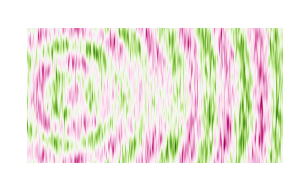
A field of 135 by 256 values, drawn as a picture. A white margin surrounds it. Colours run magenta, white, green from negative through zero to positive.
Rings: centred on the middle left. Slope: none. Average level on the scale: 50%. Stripes: upright, repeating 7 times.
